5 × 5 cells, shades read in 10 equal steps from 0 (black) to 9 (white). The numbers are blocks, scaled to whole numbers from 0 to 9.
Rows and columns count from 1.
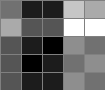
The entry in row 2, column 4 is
9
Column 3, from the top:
1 3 0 1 1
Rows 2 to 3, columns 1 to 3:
6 3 3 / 3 1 0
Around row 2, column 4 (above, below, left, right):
7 5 3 9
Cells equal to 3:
5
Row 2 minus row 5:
3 2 2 4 5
